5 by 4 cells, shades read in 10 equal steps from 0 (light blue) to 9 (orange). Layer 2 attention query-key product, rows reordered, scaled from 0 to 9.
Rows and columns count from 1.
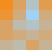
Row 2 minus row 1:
-1 -1 -2 -2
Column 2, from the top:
6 5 3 5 3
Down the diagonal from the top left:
9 5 2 5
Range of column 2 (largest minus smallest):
3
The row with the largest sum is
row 1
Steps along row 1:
down down up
